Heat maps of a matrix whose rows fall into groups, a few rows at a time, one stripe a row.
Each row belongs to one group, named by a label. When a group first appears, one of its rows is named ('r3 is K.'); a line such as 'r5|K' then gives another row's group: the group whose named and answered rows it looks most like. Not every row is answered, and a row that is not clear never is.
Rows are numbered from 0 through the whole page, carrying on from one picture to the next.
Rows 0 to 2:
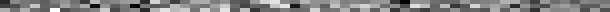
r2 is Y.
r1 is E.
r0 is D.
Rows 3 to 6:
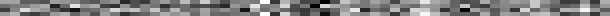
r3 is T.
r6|T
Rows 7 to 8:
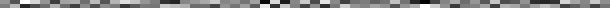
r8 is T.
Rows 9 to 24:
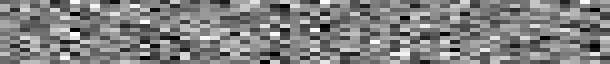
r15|T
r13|D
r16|Y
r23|Y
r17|D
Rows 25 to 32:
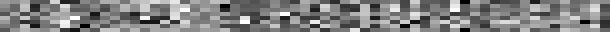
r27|D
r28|E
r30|Y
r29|D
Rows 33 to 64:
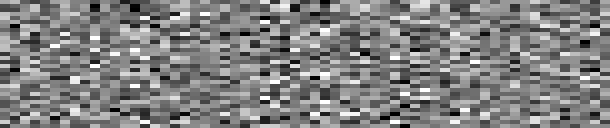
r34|E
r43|Y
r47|D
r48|E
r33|T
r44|Y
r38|T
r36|T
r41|D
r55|T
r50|E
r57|T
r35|E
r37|D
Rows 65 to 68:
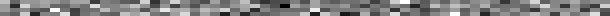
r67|Y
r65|D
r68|D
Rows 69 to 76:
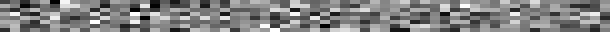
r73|Y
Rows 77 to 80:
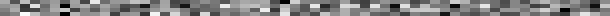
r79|T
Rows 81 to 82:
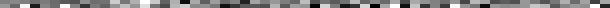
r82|D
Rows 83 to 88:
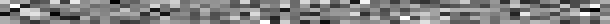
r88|T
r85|E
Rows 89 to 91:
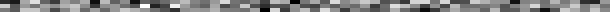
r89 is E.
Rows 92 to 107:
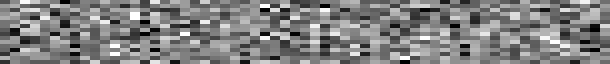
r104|E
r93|T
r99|E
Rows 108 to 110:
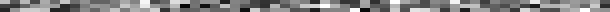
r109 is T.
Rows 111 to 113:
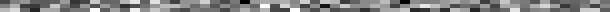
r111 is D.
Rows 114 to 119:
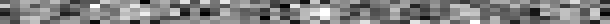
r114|Y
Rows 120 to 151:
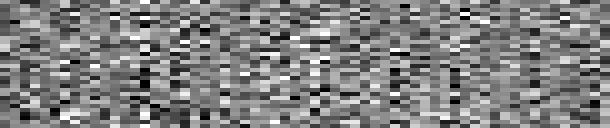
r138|Y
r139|E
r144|E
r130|T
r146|E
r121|D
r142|T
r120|Y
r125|E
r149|Y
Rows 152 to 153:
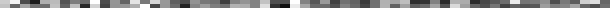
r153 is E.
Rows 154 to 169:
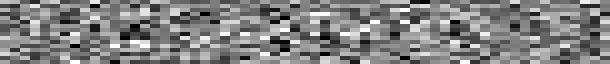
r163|T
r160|E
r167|T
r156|D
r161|E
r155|E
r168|D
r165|Y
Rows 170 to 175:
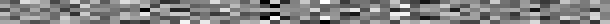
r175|T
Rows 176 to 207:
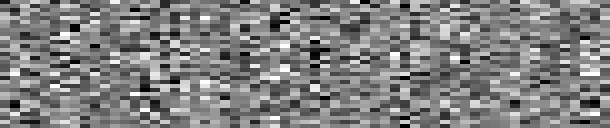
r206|Y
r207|D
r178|E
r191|Y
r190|D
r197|Y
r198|Y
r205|D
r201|E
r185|Y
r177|D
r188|T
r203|D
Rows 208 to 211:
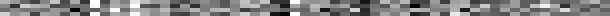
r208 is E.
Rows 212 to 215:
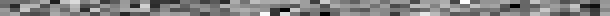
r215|T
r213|E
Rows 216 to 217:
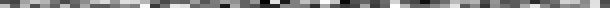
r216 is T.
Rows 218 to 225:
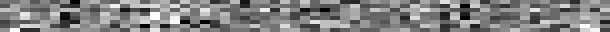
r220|T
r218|D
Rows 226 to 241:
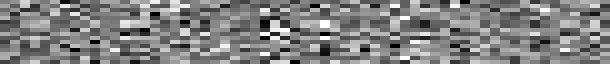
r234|T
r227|D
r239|T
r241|E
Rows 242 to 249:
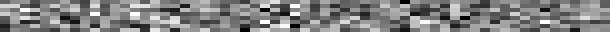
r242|D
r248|E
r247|T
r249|D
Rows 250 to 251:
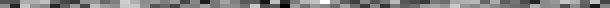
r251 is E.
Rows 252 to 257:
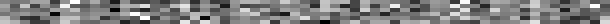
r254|Y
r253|D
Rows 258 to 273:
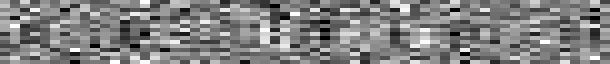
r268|T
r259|D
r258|D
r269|E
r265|T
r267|T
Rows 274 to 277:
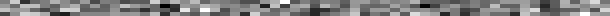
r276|T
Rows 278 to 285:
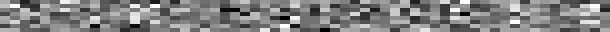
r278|Y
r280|D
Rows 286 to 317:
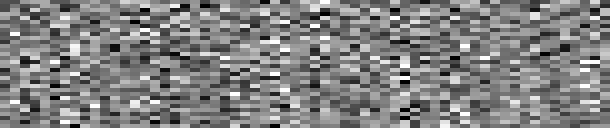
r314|Y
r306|D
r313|D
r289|T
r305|D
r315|D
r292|Y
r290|D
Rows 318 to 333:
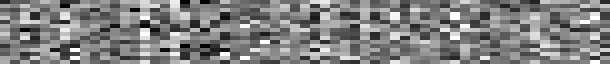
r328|T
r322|D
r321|D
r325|Y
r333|D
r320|E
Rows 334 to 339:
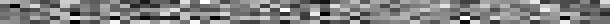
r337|Y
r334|T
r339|Y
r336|T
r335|E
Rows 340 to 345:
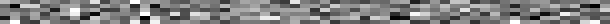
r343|E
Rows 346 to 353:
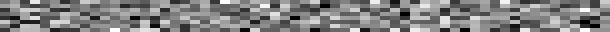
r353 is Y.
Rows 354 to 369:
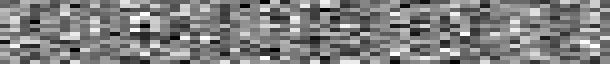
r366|D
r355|D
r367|D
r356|T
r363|T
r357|D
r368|T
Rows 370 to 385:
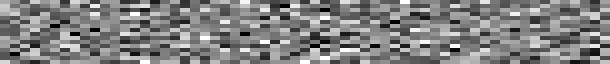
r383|E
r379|T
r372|T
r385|Y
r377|E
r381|D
